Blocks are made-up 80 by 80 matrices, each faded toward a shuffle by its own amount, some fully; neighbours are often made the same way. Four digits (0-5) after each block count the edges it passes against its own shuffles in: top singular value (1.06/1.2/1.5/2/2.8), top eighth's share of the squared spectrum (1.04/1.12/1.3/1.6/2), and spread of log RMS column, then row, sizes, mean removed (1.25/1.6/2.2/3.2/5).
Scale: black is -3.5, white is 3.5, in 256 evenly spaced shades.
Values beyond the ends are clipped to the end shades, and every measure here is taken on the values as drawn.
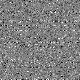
1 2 0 3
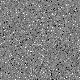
0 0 0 0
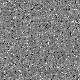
0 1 0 1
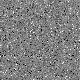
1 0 0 0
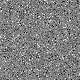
2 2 0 0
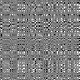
5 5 4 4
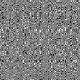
4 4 3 2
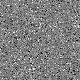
2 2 0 0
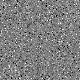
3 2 1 0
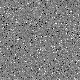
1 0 0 0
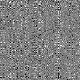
4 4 3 2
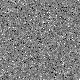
0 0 0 0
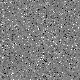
2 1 1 0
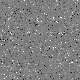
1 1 0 0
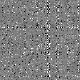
3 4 3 2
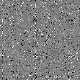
3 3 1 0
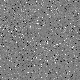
0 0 0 0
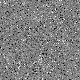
2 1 0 0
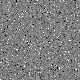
0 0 0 0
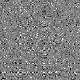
4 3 2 2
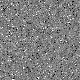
1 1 0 0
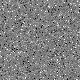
1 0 0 0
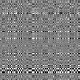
5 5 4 4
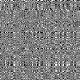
5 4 3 3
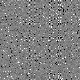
4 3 2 1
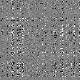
2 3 4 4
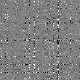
3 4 3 3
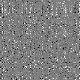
4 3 2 2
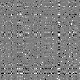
5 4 3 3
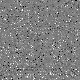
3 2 0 0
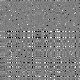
5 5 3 3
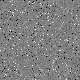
0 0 0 0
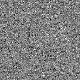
3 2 1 0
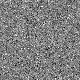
0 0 0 0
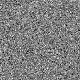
2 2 0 0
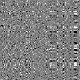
5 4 3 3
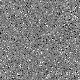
3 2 0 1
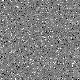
3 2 1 0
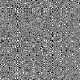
4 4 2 2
